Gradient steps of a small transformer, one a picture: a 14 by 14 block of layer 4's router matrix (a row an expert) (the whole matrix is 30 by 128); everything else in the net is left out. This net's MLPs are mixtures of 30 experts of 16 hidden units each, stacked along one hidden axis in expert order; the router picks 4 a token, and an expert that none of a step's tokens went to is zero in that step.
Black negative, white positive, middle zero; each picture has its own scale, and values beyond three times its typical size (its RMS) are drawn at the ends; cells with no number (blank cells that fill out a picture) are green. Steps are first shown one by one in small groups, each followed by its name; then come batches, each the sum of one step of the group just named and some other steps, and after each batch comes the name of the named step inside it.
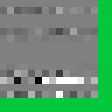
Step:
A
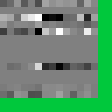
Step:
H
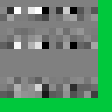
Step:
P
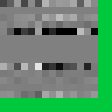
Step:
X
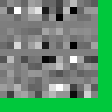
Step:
P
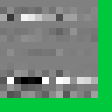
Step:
A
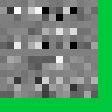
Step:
P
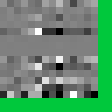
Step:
A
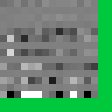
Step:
X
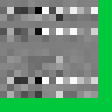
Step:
A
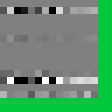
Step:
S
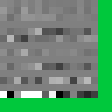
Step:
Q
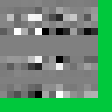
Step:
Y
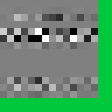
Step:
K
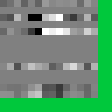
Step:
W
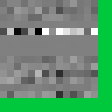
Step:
W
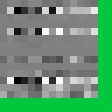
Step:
S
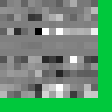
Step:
W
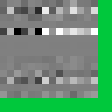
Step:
W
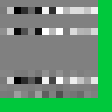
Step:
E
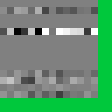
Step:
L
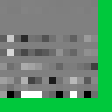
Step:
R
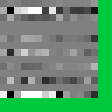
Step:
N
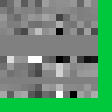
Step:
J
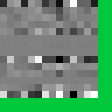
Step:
J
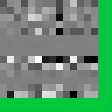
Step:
J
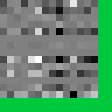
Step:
J
